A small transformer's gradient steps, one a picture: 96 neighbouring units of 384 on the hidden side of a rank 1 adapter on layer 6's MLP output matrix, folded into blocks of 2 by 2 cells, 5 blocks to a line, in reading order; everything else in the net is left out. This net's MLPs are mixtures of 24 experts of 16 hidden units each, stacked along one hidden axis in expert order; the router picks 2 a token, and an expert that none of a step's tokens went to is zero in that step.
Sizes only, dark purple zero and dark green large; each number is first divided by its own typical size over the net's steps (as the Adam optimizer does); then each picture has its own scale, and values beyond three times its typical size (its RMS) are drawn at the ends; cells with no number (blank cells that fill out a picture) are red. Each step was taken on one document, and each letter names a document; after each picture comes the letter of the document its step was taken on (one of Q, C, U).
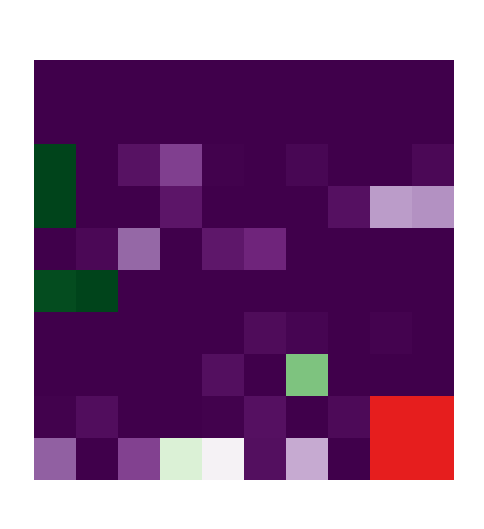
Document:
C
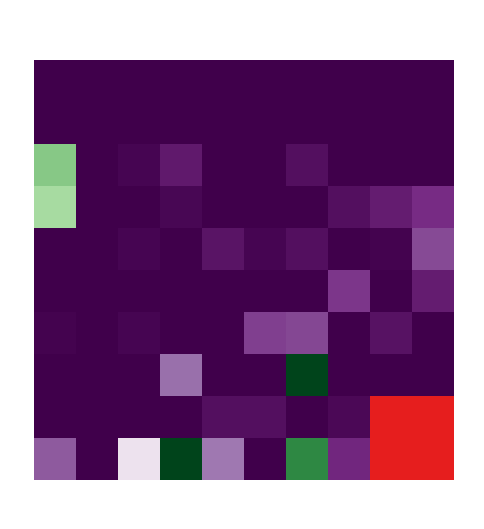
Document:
C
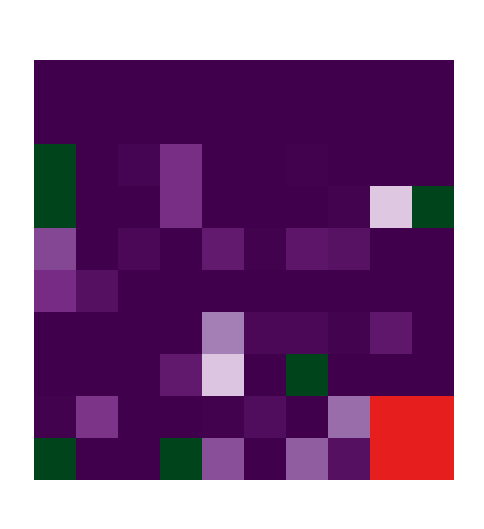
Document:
C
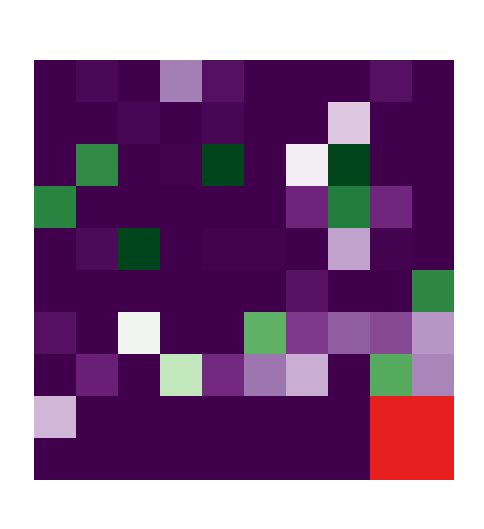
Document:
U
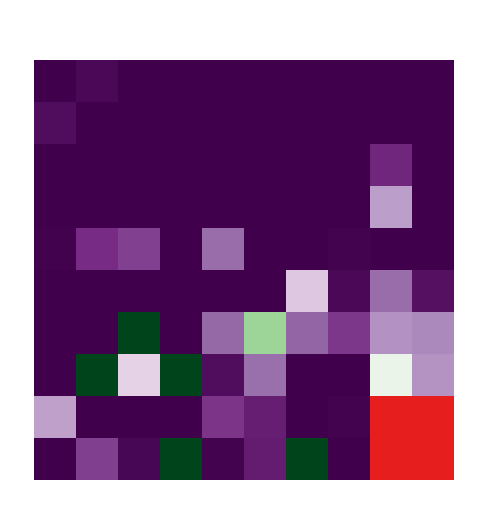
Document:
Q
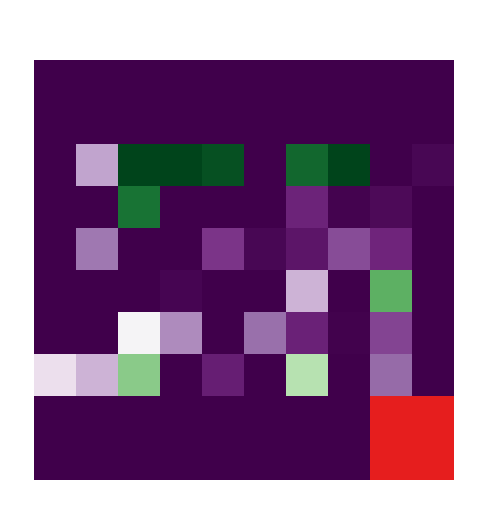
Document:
U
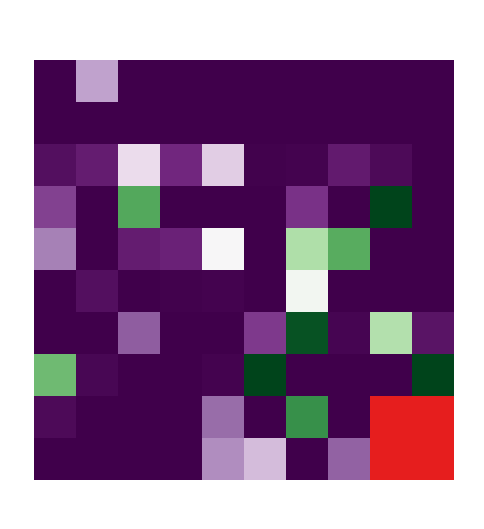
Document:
U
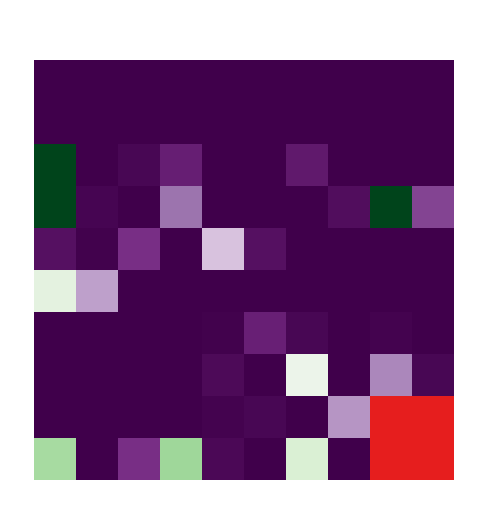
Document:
C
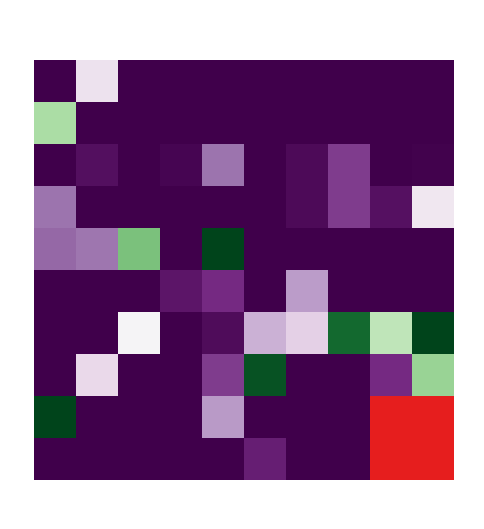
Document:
U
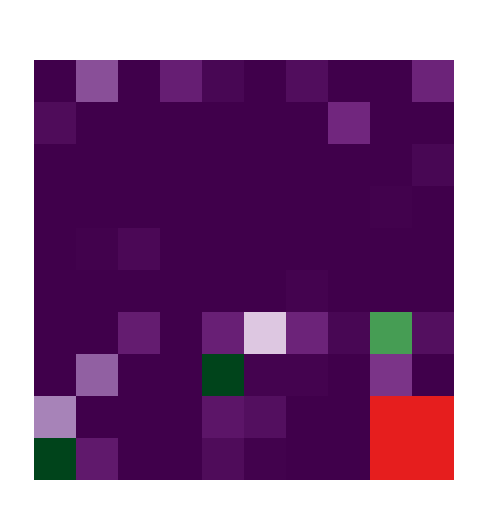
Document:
Q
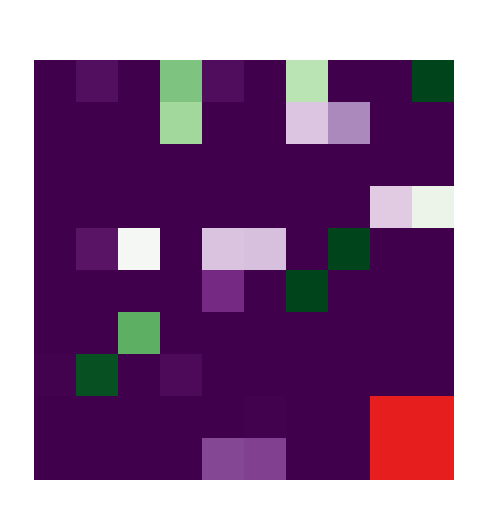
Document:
Q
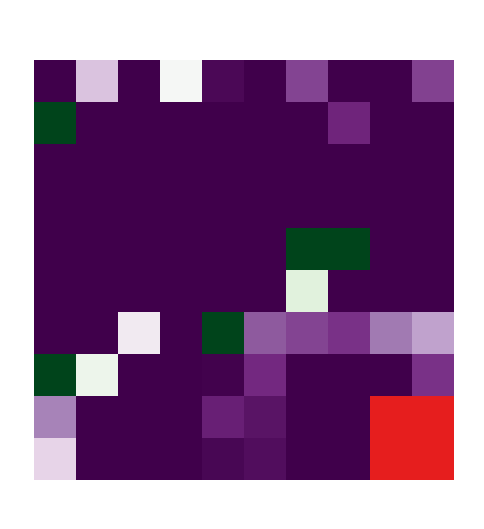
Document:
Q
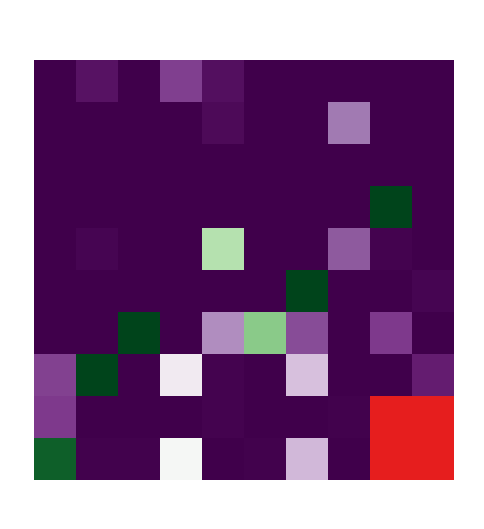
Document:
Q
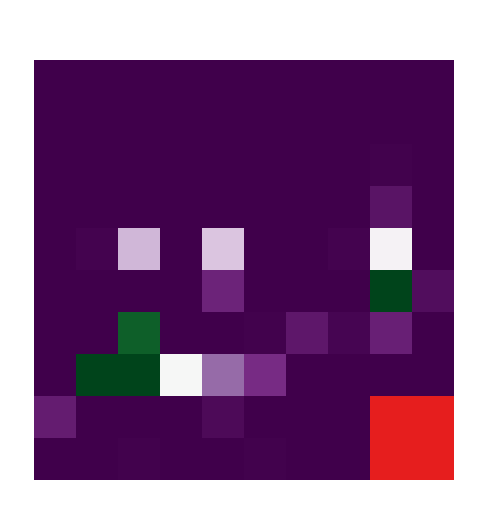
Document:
Q
